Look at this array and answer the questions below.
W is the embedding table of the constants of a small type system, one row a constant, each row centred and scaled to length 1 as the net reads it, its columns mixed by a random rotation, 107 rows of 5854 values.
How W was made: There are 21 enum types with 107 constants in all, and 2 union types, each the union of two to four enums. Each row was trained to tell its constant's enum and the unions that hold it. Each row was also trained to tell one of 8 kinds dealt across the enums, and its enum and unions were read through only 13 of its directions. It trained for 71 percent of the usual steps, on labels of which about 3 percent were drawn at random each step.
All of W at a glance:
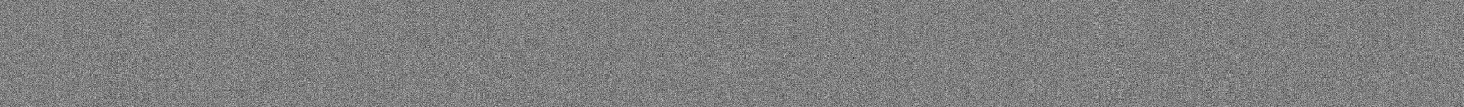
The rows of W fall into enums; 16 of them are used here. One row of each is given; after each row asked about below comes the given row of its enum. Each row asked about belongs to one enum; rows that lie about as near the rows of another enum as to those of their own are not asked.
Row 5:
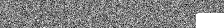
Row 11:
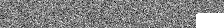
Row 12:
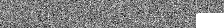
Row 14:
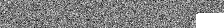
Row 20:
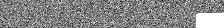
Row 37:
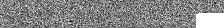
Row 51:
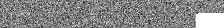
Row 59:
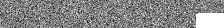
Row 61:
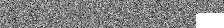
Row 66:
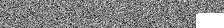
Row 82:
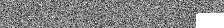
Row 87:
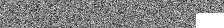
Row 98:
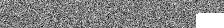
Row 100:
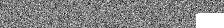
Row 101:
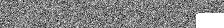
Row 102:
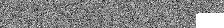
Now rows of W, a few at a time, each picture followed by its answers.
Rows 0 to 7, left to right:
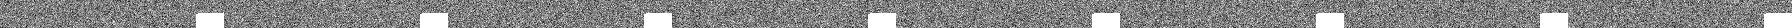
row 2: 98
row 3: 11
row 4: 87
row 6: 66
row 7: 100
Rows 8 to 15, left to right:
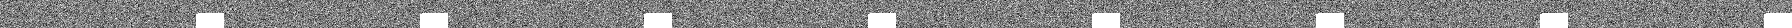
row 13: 100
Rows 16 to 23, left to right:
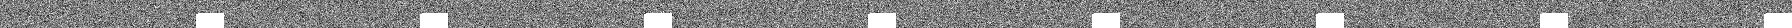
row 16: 82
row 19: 11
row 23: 12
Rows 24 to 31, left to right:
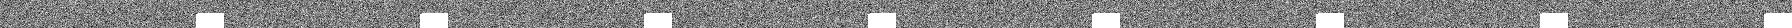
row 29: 102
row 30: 98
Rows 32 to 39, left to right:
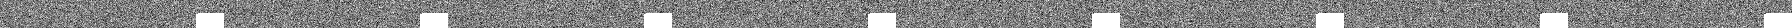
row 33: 82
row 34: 12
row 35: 82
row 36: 82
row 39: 14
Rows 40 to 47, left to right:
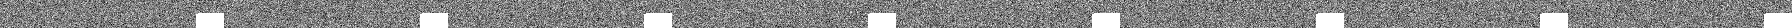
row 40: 100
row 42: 102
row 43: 100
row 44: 101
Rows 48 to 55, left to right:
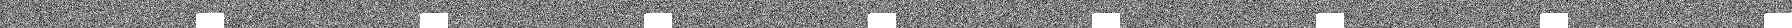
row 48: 5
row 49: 87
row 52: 98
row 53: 59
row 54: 11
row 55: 66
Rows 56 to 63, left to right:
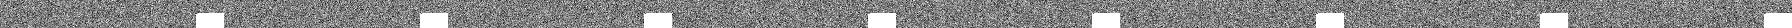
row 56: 66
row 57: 61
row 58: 61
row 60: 98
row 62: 102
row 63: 20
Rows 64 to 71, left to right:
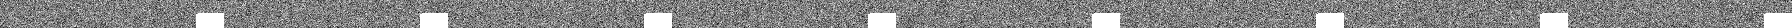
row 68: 12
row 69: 87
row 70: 102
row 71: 100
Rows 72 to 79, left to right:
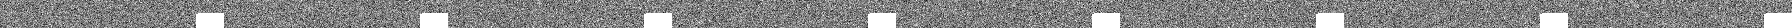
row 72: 102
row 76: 101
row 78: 61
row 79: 66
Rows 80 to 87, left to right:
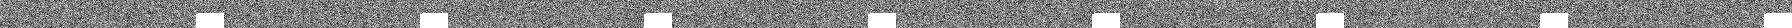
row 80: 87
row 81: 98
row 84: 82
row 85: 66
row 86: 82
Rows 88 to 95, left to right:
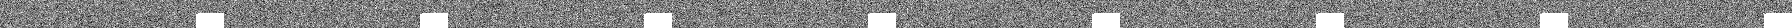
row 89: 66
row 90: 12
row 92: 102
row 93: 100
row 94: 98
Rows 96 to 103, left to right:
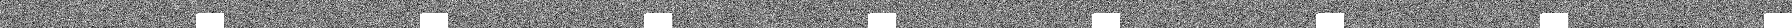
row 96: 12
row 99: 61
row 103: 12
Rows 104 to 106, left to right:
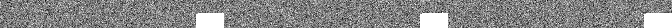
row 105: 101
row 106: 59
